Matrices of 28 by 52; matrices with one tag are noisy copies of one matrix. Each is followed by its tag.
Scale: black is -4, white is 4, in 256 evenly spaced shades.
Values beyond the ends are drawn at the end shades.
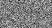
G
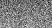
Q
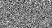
G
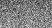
Q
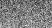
Q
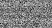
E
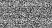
E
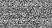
E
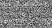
E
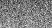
Q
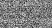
E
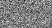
G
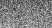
Q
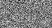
G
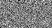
G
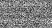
E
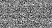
E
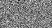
G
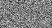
G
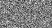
G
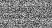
E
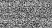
E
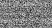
E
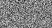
G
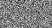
G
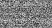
E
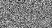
G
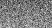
Q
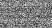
E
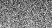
Q
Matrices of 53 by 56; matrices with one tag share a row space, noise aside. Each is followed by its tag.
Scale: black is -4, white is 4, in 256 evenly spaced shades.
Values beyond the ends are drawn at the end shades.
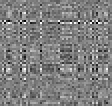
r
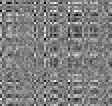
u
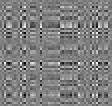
r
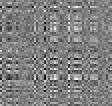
u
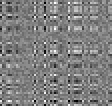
u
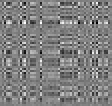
r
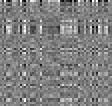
r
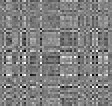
r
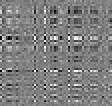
u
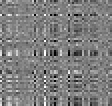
u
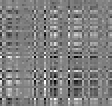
u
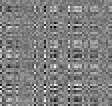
u
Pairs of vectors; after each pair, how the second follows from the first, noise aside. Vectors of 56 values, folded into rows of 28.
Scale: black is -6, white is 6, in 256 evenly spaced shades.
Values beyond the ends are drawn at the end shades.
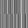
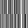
scaled up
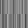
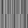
reversed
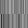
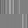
partly zeroed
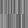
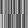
scaled up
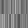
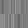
shrunk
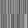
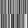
scaled up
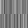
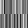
scaled up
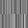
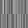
reversed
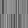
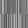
negated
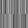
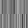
reversed
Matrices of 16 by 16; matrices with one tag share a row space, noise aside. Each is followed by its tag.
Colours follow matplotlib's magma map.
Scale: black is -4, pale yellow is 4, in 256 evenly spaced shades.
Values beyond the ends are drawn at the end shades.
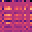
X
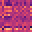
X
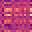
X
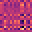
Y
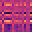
X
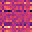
X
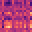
X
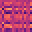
X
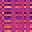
X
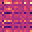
X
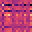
X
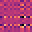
Y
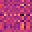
Y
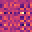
Y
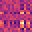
Y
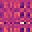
Y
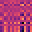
Y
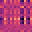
Y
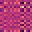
Y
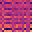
X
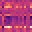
X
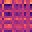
X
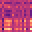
X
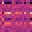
X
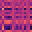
X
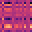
X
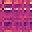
X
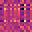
Y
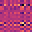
Y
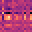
X
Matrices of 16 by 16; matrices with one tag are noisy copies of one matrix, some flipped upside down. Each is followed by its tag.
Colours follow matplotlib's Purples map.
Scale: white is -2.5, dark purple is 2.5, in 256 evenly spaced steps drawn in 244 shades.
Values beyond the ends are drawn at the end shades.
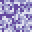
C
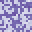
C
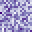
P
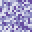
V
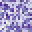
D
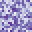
C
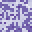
D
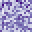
V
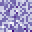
P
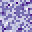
V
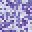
D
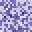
P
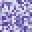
V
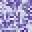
D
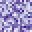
C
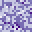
V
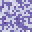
V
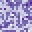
D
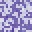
C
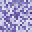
P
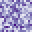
C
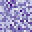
P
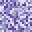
P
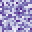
V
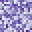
C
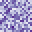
P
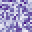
D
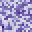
V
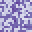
C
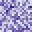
P
